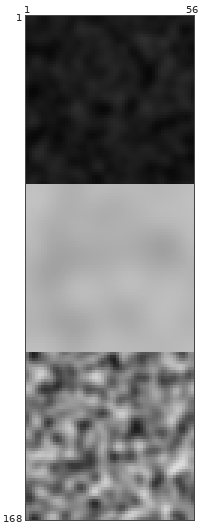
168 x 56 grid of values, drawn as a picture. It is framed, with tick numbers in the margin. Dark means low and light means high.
It is made of 3 by 1 panels. Panel 1,1: very low, blotchy, faint in contrast. Panel 2,1: high, smooth, faint in contrast. Panel 3,1: middling, blotchy, strong in contrast.
